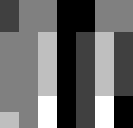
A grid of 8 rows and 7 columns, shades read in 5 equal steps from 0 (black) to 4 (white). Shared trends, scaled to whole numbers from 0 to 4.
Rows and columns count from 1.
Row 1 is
1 2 2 0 0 2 2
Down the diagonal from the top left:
1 2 3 0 1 3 0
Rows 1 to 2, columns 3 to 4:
2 0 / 2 0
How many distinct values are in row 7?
4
